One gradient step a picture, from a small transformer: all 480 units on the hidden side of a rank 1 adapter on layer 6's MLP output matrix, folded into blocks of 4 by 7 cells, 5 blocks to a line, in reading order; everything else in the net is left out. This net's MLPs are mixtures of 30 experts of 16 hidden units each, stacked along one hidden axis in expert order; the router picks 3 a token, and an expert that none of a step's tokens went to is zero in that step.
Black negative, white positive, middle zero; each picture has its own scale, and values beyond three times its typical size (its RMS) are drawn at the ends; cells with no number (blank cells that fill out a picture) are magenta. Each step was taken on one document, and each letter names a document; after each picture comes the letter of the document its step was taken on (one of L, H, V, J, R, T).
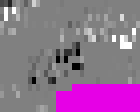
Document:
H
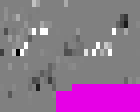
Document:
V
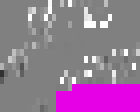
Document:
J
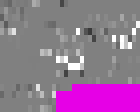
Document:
H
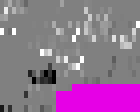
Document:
H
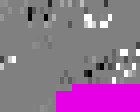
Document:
J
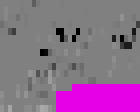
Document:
H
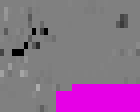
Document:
V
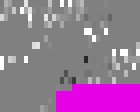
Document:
J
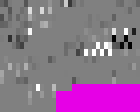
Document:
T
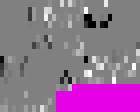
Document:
J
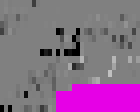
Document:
H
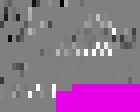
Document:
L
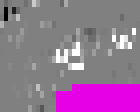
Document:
L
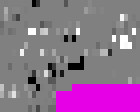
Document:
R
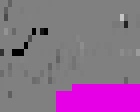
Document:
V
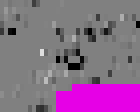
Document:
H
